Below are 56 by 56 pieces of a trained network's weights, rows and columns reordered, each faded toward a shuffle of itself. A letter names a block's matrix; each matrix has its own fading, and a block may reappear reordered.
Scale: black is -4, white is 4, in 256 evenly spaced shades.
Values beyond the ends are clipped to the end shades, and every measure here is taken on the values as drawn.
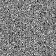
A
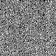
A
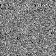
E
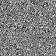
E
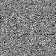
E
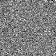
E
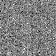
A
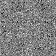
A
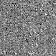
A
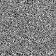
E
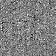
A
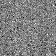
A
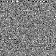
E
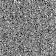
A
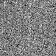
A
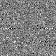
E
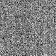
A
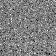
A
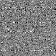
E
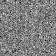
A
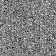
A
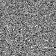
E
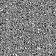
A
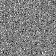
A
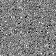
A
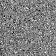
A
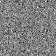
E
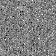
A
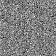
A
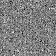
A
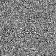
E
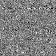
E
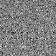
E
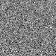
E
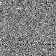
E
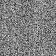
A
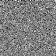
E
